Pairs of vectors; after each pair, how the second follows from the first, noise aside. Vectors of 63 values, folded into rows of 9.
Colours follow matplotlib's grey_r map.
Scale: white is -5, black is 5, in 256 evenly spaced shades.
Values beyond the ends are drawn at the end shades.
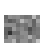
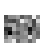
scaled up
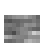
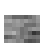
negated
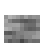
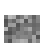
sign-scrambled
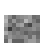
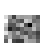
scaled up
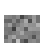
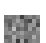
sign-scrambled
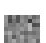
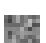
sign-scrambled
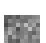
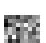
scaled up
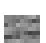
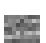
negated
